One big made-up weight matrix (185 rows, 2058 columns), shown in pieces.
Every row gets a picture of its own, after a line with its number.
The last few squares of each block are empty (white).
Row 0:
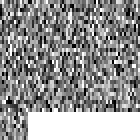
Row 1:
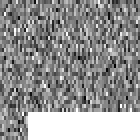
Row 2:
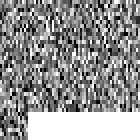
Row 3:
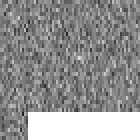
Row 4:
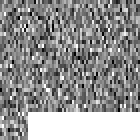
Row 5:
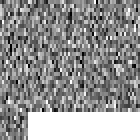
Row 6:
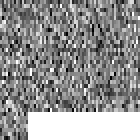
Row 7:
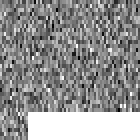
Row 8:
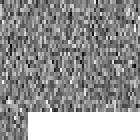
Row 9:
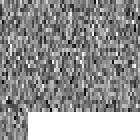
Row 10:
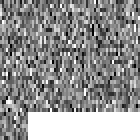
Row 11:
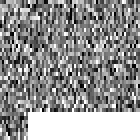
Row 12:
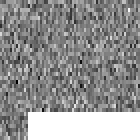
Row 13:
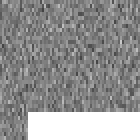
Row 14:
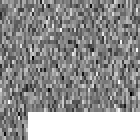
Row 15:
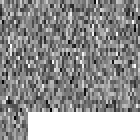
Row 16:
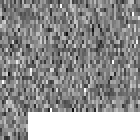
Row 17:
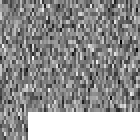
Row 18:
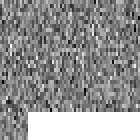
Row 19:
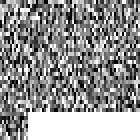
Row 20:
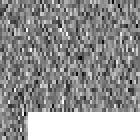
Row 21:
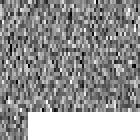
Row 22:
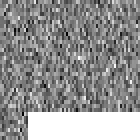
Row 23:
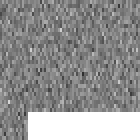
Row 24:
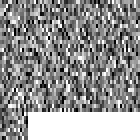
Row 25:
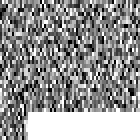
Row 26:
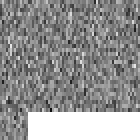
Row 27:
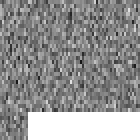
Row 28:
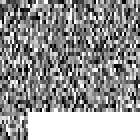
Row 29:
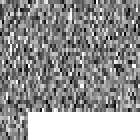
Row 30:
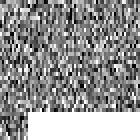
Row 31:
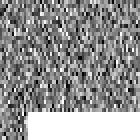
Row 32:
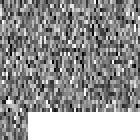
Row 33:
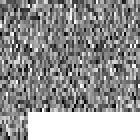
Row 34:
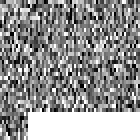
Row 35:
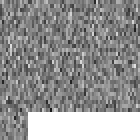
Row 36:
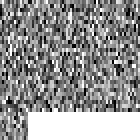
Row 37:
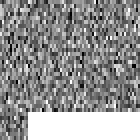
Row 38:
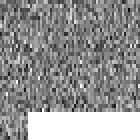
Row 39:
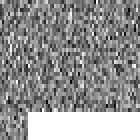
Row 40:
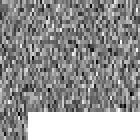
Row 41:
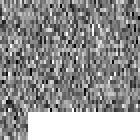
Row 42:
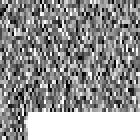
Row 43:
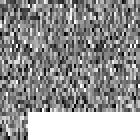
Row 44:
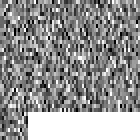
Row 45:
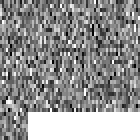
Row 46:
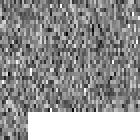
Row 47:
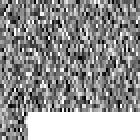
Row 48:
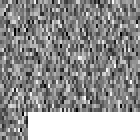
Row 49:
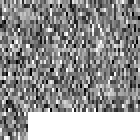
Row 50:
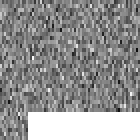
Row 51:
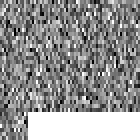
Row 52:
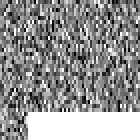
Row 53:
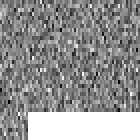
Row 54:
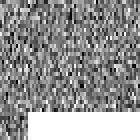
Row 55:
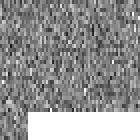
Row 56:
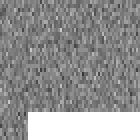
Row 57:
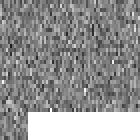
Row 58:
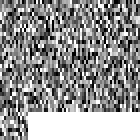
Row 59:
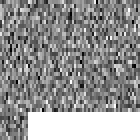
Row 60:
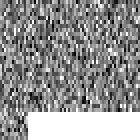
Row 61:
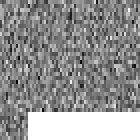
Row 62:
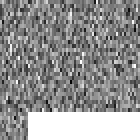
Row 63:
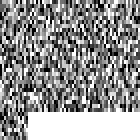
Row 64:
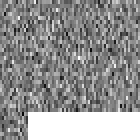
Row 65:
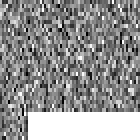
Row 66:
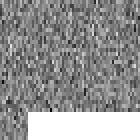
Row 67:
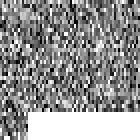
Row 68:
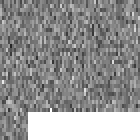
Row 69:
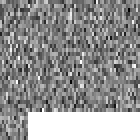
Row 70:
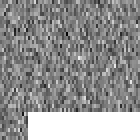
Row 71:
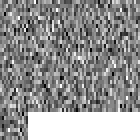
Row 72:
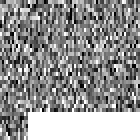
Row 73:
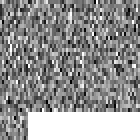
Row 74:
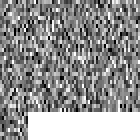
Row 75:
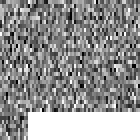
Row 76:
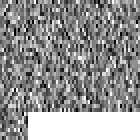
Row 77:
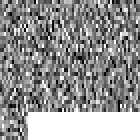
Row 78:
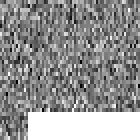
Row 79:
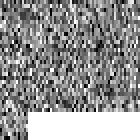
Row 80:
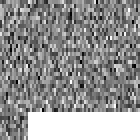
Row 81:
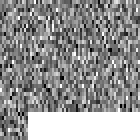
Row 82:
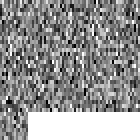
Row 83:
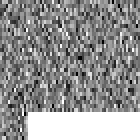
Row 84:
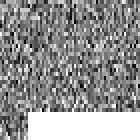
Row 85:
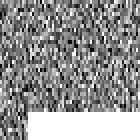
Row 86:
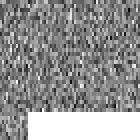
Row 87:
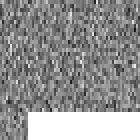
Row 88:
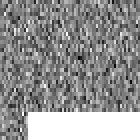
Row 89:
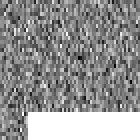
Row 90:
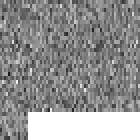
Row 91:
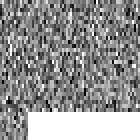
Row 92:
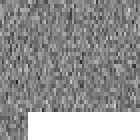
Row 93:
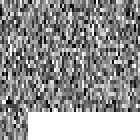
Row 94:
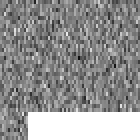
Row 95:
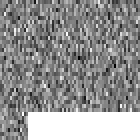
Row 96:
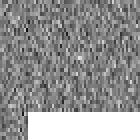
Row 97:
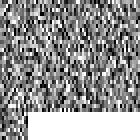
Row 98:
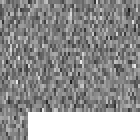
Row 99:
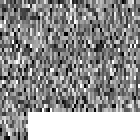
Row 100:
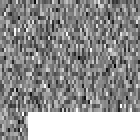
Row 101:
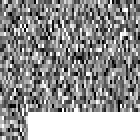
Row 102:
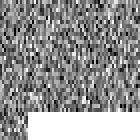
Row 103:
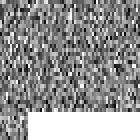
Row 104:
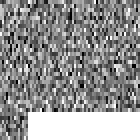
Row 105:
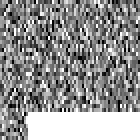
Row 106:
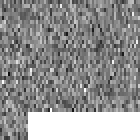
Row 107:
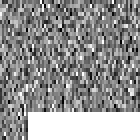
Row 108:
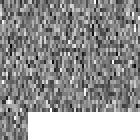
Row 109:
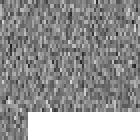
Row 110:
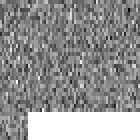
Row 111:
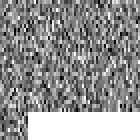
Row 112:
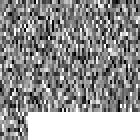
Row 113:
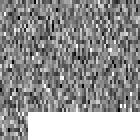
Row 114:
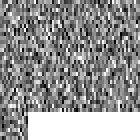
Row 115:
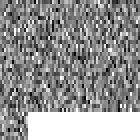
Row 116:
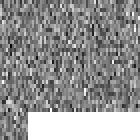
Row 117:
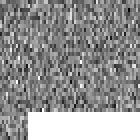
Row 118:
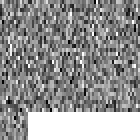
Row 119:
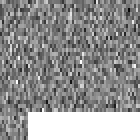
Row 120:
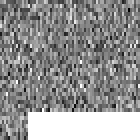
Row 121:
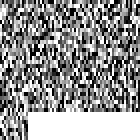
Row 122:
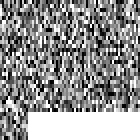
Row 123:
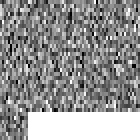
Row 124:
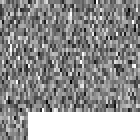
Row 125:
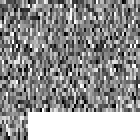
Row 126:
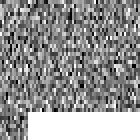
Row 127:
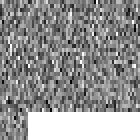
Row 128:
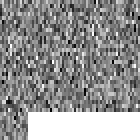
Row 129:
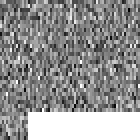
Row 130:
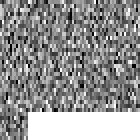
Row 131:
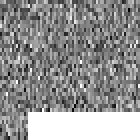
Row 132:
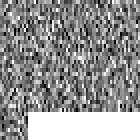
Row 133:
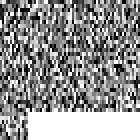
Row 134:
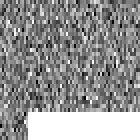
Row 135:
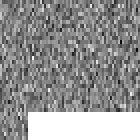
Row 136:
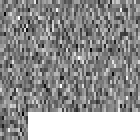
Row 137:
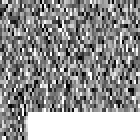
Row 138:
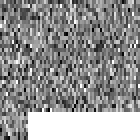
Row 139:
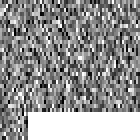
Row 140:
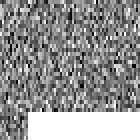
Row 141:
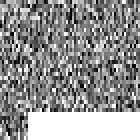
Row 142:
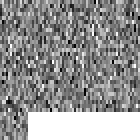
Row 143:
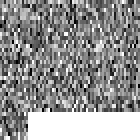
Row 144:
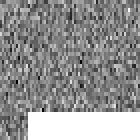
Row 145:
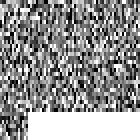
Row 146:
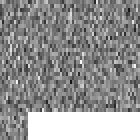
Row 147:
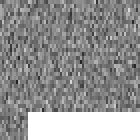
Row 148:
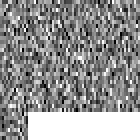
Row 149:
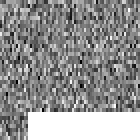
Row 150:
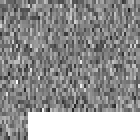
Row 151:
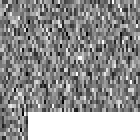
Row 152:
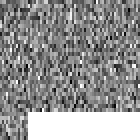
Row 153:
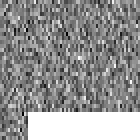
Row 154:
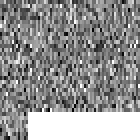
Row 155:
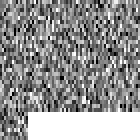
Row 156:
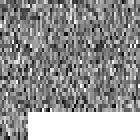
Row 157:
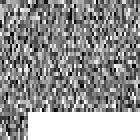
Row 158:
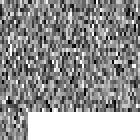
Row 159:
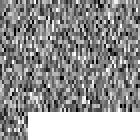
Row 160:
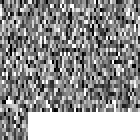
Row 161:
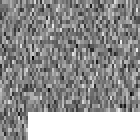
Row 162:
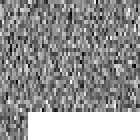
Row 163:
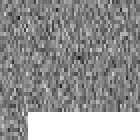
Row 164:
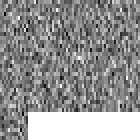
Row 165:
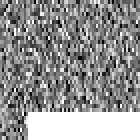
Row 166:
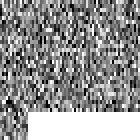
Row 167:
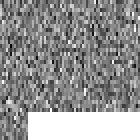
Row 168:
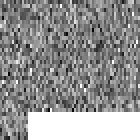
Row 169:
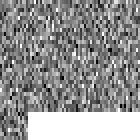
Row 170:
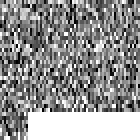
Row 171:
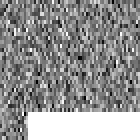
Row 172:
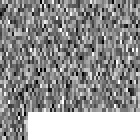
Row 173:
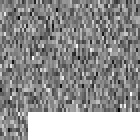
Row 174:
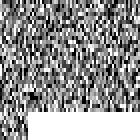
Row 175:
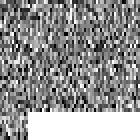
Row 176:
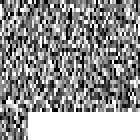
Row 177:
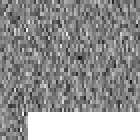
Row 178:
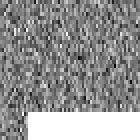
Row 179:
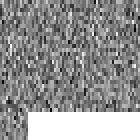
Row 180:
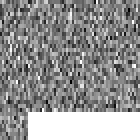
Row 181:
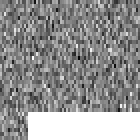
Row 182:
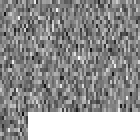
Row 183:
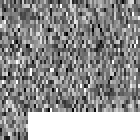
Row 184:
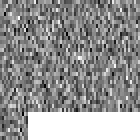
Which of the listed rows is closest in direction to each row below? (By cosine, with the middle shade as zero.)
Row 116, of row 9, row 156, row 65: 156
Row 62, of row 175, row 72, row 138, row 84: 175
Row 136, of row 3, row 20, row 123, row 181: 3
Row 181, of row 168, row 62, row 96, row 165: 165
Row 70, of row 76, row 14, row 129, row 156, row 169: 76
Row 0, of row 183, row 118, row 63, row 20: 118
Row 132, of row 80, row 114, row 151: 114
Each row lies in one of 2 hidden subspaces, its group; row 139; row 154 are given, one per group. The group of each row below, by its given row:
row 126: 154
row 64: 139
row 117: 154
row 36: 154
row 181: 139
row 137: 139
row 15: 154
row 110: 154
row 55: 154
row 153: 139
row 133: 154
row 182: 139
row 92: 154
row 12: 154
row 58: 139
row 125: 154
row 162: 154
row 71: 139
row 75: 154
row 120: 154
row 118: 154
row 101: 139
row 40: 139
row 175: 154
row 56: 139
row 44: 139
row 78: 154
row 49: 154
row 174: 139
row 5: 154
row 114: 139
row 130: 154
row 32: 154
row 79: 154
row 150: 154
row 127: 154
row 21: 154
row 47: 139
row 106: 154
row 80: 154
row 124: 154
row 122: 154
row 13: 139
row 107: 139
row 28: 154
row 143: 154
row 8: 154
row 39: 154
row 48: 139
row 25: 139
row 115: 139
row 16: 154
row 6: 154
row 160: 154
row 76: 139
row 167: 154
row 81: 139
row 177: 139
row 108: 154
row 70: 139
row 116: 154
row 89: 139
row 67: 154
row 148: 139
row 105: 139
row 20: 139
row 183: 154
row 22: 139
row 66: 154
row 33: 154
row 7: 139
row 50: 139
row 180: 154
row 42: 139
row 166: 154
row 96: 139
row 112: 139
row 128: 154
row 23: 139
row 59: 154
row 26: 154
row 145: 154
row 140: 154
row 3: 139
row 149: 154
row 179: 154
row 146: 154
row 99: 154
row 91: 154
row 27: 154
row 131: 154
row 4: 139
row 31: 139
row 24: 139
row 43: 154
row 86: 154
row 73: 154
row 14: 139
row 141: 154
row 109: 154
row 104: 154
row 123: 154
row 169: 139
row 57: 154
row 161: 139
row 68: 154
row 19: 154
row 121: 139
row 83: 139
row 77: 139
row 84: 154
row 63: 139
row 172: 139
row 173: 139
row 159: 139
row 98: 154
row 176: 154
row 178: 139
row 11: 154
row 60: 139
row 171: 139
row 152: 154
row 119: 154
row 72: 154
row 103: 154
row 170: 154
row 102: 139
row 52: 139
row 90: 154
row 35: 154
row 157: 154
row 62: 154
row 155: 139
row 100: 139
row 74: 139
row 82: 154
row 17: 139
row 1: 139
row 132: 139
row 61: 154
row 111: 139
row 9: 154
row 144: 154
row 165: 139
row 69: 154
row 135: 139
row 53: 139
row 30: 154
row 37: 154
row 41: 154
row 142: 154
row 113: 139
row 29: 154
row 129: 154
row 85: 139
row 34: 154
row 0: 154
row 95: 139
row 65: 139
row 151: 139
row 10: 154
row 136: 139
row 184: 139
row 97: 139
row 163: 139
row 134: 139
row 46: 154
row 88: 139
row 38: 154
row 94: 139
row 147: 154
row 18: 154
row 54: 154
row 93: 154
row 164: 139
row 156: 154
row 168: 154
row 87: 154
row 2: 139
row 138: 154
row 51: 139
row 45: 154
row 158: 154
